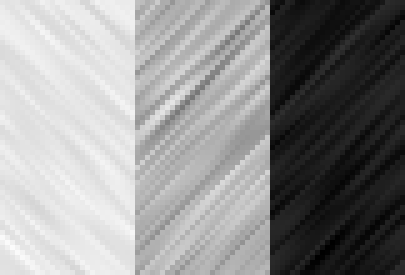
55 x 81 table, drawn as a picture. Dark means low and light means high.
The table splits into one row of 3 panels. Panel 1,1: very high, slanting down to the right, faint in contrast. Panel 1,2: high, slanting up to the right. Panel 1,3: very low, slanting up to the right, faint in contrast.
